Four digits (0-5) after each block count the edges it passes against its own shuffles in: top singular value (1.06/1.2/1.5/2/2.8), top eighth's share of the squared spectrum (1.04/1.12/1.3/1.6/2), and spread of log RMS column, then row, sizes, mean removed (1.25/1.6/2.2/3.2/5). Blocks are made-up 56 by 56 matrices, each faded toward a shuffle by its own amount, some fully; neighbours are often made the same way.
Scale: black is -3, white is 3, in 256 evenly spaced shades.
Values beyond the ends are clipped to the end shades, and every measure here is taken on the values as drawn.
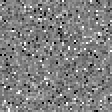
0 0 0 0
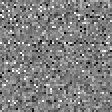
1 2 0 2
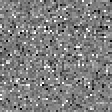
1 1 0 1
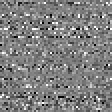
2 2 0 4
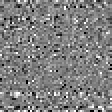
4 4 1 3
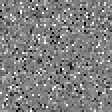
0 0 0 0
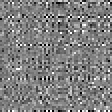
4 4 2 3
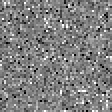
1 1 0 0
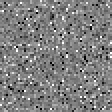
2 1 1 0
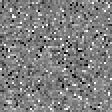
0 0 0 0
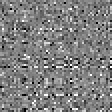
4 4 2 2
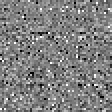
3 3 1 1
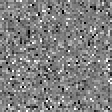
2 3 1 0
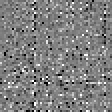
4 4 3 2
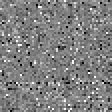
1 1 0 1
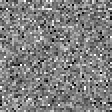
2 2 0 1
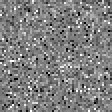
0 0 0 0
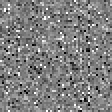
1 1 1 0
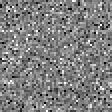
0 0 0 0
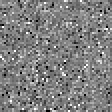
1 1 0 0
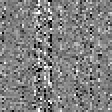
2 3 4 0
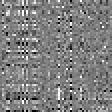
4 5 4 2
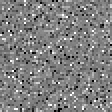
1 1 0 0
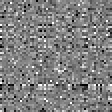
4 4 2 2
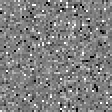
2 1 0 0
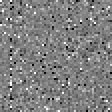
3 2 1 0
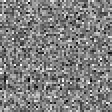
3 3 1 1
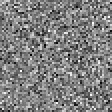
1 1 0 0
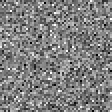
0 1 0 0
